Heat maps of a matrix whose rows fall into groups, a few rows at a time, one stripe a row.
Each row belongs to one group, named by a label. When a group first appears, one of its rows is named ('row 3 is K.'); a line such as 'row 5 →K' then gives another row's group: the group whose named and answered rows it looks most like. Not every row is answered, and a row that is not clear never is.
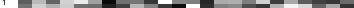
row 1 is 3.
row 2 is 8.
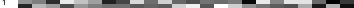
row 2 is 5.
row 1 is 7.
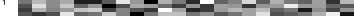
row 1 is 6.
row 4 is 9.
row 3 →3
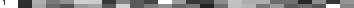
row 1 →3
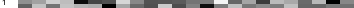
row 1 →6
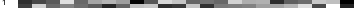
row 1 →9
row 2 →8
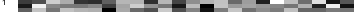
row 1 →6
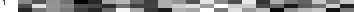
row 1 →6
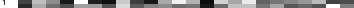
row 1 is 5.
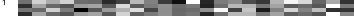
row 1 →8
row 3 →6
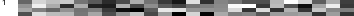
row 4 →8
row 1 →8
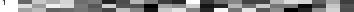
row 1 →8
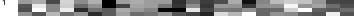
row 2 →8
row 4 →5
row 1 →7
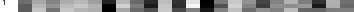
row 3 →3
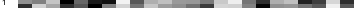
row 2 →5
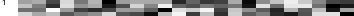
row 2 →7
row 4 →9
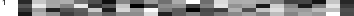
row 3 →7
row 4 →8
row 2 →5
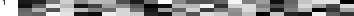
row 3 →3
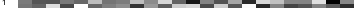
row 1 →7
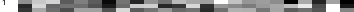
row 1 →5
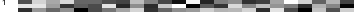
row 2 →9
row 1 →8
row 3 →6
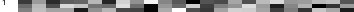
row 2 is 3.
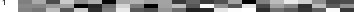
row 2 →6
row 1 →7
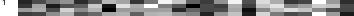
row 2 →7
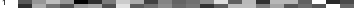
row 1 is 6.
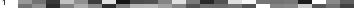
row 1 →9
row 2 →7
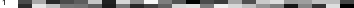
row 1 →7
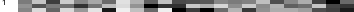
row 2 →6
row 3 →7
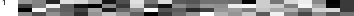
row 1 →7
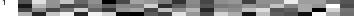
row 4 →9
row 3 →3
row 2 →8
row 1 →8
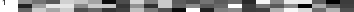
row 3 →8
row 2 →9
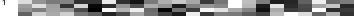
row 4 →8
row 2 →5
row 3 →6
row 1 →9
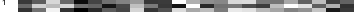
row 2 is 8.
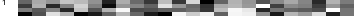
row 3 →5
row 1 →3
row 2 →3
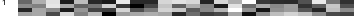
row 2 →9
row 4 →7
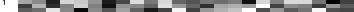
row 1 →7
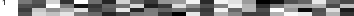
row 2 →6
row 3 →5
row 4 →8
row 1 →5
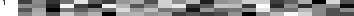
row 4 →7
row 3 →7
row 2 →9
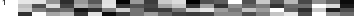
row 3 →6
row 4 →8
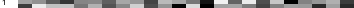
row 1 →5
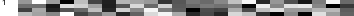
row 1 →5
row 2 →7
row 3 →7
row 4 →9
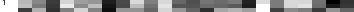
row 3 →3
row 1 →7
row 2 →7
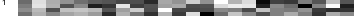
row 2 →5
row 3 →7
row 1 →5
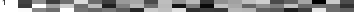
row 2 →8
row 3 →9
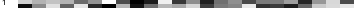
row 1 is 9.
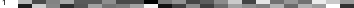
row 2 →8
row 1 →9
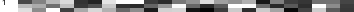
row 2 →9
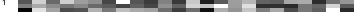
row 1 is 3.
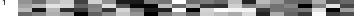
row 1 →9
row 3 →6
